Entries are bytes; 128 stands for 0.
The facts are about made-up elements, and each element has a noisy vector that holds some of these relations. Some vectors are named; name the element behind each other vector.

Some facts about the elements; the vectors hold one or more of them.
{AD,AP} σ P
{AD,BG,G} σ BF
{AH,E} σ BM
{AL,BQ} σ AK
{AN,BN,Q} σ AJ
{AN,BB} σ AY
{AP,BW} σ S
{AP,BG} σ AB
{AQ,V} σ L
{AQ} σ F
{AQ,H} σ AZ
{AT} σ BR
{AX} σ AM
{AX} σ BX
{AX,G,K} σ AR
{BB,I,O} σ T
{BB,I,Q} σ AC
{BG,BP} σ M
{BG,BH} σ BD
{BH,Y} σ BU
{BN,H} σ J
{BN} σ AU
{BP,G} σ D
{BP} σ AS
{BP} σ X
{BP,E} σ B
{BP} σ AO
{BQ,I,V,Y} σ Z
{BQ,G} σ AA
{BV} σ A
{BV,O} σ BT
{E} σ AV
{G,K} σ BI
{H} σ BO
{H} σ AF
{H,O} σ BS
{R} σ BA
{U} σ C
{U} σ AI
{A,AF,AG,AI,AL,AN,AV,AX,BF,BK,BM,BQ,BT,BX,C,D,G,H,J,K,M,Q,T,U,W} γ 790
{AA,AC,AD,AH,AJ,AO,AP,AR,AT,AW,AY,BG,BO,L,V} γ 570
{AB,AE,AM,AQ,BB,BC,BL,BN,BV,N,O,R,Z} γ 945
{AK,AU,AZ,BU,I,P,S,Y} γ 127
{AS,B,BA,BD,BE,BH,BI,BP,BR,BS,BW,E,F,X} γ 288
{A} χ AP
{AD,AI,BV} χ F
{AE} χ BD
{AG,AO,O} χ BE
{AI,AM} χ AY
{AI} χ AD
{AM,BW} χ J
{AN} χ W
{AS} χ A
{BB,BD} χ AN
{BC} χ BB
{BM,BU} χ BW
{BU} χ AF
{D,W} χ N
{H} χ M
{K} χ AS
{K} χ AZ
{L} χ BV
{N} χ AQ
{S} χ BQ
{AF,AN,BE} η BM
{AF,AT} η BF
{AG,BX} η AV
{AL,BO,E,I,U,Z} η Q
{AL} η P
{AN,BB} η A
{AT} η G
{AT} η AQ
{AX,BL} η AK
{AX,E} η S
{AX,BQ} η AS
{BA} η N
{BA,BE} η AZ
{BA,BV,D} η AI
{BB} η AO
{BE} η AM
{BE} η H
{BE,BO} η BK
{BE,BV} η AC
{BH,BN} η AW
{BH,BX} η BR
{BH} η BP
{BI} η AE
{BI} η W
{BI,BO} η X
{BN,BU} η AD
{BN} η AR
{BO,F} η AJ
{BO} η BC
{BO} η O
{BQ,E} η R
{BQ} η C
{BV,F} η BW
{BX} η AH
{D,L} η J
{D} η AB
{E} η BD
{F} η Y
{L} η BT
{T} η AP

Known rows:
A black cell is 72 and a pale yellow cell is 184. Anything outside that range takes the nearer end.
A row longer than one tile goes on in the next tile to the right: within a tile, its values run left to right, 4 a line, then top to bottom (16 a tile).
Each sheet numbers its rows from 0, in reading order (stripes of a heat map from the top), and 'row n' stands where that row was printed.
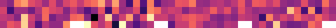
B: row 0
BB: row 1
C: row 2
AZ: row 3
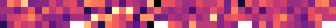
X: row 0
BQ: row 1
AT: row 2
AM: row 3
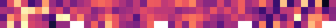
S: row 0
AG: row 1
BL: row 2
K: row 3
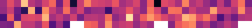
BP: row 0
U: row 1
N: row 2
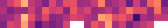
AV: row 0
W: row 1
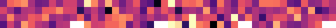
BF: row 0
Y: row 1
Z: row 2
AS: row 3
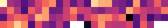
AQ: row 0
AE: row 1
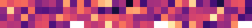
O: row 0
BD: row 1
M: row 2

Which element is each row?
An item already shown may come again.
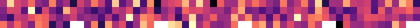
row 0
Q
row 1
K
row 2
AC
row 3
AX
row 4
AR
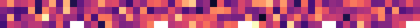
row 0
G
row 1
A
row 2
BD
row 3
BB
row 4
AS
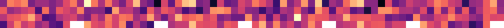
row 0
AI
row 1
V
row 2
BD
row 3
AX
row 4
BD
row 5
AY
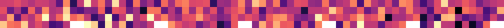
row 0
AD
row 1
I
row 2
AY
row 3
L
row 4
D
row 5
BM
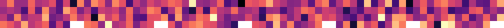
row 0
BN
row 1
AJ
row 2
BH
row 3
BC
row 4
K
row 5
BU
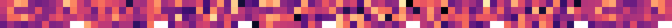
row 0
BT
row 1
AY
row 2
G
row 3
AE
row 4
AL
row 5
BV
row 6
AN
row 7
BT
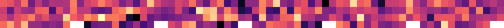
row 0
F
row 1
AK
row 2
AP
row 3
BG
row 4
T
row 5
AS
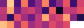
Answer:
H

